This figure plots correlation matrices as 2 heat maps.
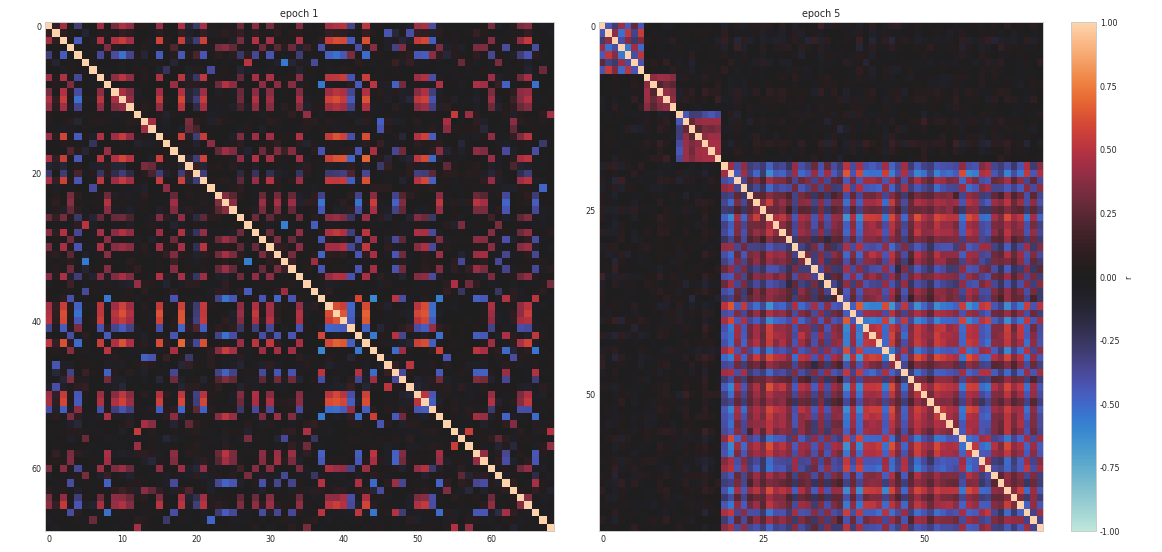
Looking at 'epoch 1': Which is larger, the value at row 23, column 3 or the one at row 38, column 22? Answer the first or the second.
the first
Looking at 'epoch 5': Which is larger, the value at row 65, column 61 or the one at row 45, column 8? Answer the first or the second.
the first
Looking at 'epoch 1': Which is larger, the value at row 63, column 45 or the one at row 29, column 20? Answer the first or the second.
the second
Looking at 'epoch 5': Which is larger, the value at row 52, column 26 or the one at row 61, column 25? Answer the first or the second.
the first
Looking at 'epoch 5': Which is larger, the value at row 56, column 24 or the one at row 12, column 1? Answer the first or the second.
the second
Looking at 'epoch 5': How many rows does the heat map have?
69
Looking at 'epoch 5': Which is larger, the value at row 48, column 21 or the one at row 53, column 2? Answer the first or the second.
the first
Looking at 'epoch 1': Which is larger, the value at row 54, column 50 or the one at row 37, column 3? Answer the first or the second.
the first
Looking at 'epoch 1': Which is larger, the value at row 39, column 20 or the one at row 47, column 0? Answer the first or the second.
the second
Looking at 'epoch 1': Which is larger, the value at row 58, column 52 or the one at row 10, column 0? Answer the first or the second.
the second
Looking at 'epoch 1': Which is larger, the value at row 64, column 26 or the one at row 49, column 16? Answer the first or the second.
the first
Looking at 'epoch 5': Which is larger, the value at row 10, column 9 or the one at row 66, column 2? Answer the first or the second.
the first
